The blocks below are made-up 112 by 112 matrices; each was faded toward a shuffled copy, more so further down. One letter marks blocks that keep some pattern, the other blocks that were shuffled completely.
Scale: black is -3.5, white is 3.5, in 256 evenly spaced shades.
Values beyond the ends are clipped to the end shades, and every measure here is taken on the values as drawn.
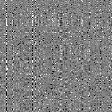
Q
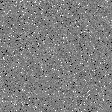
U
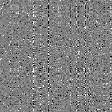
Q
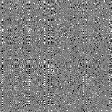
Q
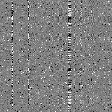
Q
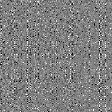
Q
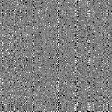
Q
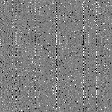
Q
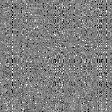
Q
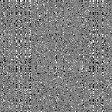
Q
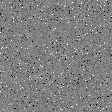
U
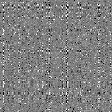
Q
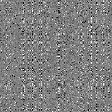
Q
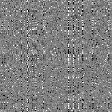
Q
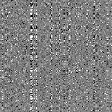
Q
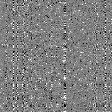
Q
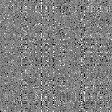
Q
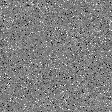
U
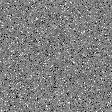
U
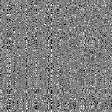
Q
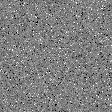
U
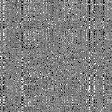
Q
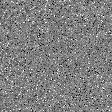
U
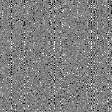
Q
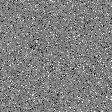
U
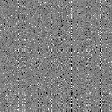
Q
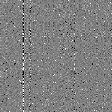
Q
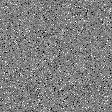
U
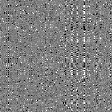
Q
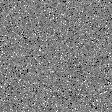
U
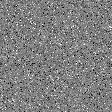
U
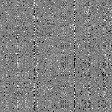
Q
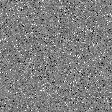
U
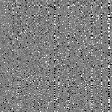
Q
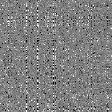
Q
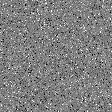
U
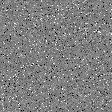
U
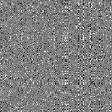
Q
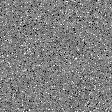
U
